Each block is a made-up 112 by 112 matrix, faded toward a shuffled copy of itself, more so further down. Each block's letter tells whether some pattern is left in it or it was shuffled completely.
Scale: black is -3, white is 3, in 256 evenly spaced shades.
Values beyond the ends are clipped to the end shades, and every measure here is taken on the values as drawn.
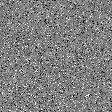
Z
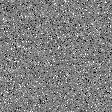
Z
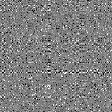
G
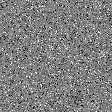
Z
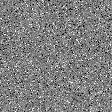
Z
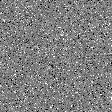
Z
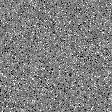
Z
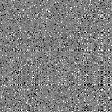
G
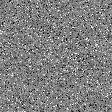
Z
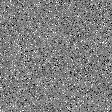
Z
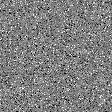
Z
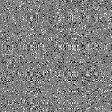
G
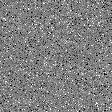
Z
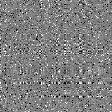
G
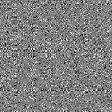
G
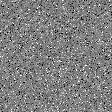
Z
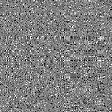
G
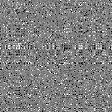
G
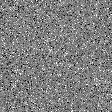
Z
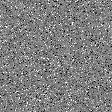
Z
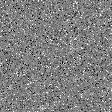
Z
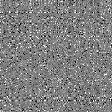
G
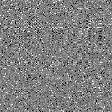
G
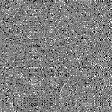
G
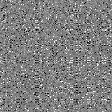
G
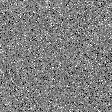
Z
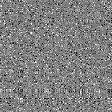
G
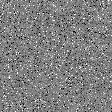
Z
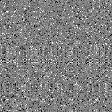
G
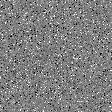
Z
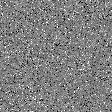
Z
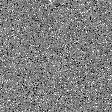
Z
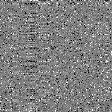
G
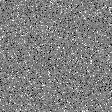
Z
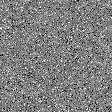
Z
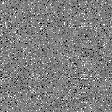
G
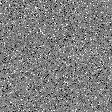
Z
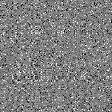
G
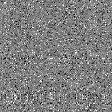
G
